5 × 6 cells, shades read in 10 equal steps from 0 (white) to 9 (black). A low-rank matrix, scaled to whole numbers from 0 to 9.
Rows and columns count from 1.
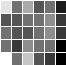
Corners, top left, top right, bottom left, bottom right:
1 8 0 9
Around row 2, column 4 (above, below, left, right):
6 5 5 4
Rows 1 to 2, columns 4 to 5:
6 5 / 5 4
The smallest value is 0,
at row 5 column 1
